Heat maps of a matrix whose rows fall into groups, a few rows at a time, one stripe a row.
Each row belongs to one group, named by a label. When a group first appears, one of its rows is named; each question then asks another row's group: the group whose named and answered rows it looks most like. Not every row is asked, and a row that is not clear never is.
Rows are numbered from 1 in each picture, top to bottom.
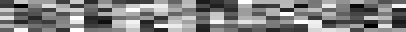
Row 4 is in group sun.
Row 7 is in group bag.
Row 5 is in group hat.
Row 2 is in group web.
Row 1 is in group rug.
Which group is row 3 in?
bag
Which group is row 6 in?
bag
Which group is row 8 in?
hat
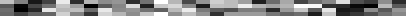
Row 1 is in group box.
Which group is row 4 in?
web
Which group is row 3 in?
web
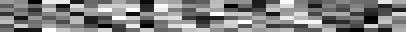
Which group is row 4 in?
box
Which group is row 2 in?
sun
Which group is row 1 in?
box
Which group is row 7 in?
hat
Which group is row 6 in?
bag
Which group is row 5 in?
bag
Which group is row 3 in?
sun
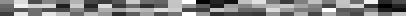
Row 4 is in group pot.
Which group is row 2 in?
rug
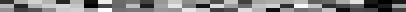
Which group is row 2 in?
bag
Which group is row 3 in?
web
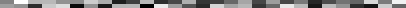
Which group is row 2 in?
box
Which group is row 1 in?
pot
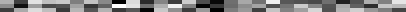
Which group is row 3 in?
rug
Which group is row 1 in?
pot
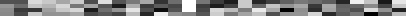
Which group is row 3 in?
hat
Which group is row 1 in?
pot
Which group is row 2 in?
pot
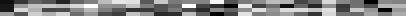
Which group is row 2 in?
pot
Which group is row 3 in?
rug
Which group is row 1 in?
sun
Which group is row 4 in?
pot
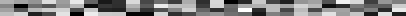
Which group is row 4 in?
box
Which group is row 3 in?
pot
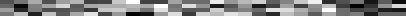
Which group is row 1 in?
bag
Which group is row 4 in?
box
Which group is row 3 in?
sun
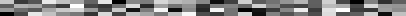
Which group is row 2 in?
hat
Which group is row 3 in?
box
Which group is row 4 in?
pot
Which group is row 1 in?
web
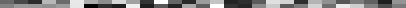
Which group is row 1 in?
sun
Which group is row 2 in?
hat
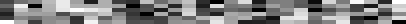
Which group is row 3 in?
pot
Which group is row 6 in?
box
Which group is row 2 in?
box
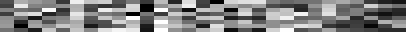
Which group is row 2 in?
hat
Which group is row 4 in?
rug
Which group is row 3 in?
sun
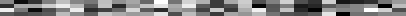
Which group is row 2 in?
pot
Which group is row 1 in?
web
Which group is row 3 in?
hat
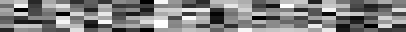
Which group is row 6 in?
web
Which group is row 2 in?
box
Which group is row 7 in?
bag
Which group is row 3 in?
web
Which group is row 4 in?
rug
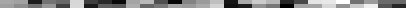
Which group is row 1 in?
hat
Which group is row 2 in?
hat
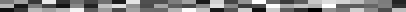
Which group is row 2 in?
sun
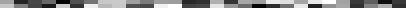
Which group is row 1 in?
sun
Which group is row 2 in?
box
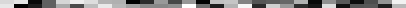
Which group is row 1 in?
box
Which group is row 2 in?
web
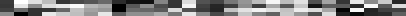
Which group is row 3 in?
rug
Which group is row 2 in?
pot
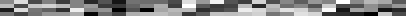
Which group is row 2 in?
pot
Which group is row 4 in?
bag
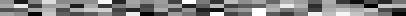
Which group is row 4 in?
hat
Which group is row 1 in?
web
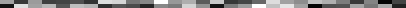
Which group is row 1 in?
sun
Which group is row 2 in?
rug
